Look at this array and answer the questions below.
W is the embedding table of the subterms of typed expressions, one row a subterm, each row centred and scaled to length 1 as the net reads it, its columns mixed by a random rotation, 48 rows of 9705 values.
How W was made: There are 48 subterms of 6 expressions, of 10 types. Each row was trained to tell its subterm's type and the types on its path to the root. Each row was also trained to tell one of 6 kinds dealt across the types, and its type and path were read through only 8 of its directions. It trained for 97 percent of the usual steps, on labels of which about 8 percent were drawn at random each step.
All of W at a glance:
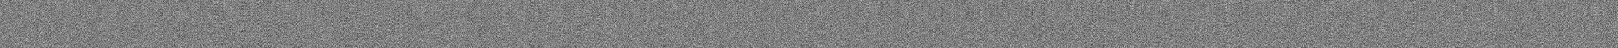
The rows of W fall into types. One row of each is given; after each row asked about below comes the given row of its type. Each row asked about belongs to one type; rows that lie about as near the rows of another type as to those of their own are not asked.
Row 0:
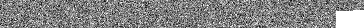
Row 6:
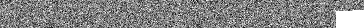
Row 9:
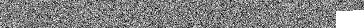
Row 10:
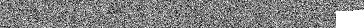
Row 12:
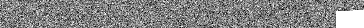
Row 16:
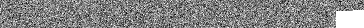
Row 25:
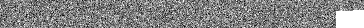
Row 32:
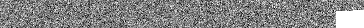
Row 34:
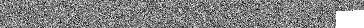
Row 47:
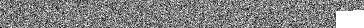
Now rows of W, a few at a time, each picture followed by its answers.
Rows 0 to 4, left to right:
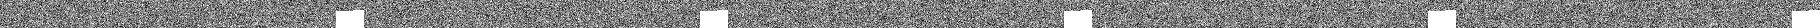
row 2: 6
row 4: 0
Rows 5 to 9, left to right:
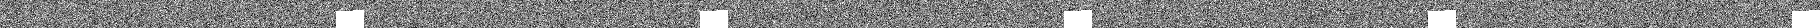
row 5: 47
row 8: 47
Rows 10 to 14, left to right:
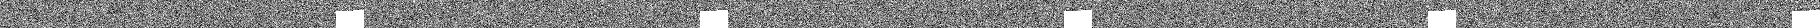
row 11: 32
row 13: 32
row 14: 12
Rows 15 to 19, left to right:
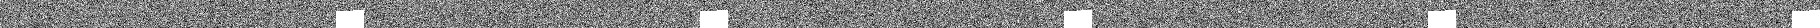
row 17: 12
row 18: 6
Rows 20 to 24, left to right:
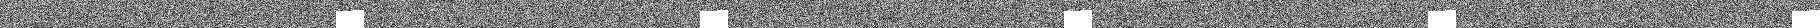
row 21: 47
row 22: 25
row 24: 34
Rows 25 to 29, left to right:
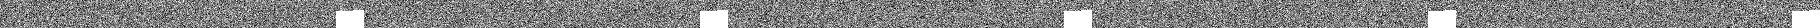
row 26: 12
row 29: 10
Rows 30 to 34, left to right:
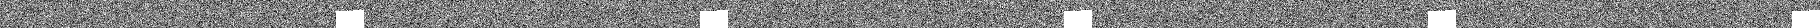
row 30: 10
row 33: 10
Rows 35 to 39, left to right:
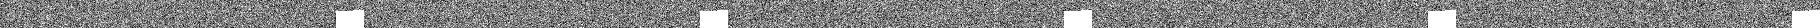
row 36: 10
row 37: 0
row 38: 16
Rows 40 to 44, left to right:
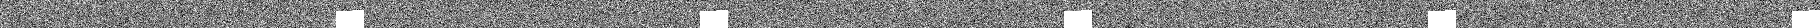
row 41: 47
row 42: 12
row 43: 34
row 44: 32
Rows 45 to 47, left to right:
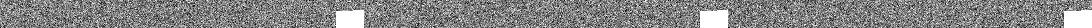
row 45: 6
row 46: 6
